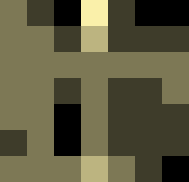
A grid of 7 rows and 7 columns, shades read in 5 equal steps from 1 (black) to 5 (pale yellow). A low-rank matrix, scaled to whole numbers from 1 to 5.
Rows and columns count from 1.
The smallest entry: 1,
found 6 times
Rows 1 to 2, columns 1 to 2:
3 2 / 3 3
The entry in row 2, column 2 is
3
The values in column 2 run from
2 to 3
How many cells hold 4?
2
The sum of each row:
15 18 21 18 16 15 19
